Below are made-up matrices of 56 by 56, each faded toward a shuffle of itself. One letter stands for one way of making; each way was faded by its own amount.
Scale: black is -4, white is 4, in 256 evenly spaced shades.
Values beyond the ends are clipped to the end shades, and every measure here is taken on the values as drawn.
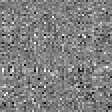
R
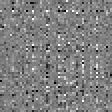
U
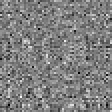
R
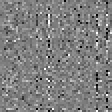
U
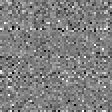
R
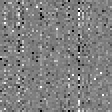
U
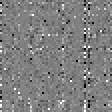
U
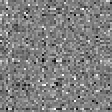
R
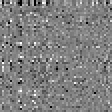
U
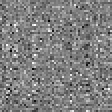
R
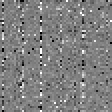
U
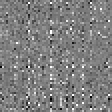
U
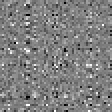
U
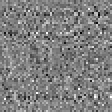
R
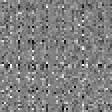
U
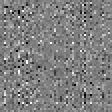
U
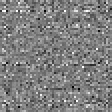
R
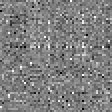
R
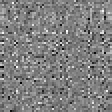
R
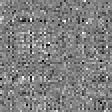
R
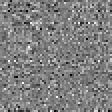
R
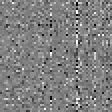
U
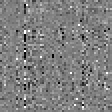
U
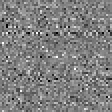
R
